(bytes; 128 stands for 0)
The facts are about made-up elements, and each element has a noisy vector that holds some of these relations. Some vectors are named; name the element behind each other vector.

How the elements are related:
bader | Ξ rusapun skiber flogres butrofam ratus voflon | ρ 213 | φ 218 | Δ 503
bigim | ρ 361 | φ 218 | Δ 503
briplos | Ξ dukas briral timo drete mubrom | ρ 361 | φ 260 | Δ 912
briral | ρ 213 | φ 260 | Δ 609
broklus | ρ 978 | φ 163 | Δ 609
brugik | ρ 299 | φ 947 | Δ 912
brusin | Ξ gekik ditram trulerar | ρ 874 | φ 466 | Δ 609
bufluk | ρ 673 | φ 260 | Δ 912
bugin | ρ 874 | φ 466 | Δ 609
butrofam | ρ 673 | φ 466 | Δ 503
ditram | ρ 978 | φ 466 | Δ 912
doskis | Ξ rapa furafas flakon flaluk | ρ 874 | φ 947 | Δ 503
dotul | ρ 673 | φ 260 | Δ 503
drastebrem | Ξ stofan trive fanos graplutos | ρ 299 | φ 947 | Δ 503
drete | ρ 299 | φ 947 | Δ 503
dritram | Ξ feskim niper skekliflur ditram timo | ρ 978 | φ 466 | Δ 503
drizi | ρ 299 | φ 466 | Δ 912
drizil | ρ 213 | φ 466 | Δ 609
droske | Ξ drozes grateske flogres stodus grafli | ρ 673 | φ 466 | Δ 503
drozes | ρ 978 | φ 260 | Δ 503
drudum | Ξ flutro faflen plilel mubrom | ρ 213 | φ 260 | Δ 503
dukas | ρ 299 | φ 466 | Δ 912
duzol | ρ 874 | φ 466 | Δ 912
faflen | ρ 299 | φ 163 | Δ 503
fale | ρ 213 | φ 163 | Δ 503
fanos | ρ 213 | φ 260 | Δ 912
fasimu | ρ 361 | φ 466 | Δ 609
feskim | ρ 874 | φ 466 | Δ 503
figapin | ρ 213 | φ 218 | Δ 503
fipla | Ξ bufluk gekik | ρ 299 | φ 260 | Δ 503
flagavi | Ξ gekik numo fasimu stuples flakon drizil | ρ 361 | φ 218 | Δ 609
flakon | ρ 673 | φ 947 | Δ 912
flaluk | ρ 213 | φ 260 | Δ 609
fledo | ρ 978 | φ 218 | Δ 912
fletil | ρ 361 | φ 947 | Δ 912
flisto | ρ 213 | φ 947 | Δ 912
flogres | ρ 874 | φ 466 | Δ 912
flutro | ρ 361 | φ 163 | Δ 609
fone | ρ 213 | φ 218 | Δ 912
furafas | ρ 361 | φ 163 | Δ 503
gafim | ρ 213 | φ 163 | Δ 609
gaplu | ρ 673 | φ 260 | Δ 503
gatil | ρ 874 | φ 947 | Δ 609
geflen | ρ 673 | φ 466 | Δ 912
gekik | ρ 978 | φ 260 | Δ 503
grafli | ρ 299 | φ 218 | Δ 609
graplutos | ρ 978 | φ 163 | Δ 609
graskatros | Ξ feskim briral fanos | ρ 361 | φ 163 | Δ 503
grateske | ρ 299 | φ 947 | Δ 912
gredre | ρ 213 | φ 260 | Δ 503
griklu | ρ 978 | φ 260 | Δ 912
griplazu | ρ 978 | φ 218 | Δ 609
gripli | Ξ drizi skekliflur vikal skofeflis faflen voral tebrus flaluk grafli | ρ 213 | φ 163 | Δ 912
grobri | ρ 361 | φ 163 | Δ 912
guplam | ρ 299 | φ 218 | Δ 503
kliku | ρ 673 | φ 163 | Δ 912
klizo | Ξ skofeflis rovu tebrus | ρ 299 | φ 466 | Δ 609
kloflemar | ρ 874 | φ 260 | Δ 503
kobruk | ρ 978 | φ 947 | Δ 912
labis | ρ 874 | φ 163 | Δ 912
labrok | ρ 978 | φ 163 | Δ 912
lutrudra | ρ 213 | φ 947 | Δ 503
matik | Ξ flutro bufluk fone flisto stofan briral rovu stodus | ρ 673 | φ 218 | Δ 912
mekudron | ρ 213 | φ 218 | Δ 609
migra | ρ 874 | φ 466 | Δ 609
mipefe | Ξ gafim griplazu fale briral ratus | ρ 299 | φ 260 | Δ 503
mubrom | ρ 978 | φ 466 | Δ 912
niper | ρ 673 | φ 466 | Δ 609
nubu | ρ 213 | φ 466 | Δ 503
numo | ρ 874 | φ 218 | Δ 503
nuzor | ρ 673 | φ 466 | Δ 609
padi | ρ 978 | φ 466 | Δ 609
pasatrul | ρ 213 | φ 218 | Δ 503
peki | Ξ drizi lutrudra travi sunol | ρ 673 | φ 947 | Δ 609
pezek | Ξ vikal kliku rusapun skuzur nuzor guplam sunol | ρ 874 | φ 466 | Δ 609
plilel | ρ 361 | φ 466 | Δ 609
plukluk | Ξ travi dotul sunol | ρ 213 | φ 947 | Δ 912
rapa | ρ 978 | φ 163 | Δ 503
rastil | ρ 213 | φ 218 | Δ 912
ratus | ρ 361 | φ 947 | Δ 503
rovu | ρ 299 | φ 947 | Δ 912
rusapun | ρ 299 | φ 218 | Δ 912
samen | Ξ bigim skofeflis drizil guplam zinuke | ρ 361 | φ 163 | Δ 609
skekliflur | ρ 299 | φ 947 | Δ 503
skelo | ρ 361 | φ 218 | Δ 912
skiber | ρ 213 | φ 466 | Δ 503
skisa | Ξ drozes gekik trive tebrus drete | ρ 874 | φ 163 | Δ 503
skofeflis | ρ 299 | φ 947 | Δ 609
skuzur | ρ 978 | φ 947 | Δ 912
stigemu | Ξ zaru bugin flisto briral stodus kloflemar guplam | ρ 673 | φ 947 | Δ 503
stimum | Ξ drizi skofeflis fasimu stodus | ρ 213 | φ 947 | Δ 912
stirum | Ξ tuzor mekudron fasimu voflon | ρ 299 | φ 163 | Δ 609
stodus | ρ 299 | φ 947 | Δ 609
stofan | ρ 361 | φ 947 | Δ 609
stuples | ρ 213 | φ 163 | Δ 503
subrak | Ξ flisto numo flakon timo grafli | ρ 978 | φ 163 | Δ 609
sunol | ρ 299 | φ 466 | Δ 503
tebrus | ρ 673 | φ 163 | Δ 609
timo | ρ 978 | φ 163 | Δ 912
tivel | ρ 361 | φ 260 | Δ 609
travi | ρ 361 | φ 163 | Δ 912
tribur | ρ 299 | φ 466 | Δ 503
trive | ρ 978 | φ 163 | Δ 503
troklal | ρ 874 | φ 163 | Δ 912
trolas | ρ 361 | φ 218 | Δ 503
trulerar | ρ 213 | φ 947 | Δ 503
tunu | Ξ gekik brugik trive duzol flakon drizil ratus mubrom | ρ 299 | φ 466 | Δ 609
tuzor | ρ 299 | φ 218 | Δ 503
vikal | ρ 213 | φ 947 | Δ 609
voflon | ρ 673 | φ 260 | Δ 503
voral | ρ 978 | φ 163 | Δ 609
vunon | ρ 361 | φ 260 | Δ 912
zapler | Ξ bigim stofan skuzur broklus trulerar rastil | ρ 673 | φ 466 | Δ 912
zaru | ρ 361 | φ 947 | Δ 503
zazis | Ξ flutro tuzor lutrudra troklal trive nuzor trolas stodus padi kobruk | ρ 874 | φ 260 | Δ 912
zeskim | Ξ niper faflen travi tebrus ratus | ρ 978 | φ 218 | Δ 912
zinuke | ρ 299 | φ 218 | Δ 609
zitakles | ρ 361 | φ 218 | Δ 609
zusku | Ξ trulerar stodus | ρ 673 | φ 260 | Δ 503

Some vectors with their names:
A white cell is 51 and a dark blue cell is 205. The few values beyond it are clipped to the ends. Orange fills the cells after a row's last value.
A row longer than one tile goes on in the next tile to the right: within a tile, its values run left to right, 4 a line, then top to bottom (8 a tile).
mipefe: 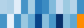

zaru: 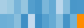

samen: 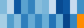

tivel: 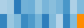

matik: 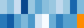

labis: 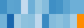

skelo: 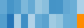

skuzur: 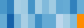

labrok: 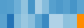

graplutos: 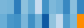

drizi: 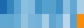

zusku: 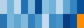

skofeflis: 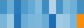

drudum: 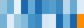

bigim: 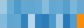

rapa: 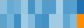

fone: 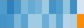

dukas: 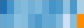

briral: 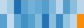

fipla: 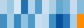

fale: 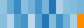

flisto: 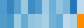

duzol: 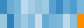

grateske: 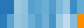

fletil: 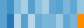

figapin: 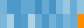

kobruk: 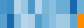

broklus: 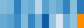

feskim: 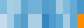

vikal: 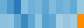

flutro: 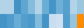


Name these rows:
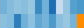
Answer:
butrofam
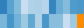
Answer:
flogres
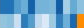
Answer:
gripli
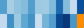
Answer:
skisa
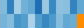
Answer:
trulerar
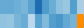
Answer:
lutrudra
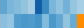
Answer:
sunol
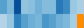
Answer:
drizil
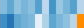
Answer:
bufluk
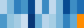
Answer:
subrak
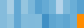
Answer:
kloflemar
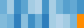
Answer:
padi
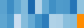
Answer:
timo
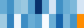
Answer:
plukluk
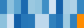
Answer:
klizo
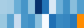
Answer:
peki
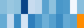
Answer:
stirum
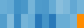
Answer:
guplam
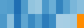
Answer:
zinuke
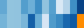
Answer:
droske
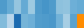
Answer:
tribur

